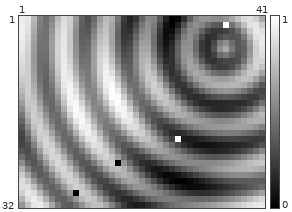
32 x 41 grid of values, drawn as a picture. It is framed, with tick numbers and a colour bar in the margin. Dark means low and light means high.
Lone odd cells: 4, 2 higher and 2 lower than their neighbours. Rings: centred on the top right. Odd rows or columns: none.
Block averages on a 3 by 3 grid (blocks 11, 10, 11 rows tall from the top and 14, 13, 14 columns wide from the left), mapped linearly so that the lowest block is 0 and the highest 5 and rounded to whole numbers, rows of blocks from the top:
512 / 540 / 400
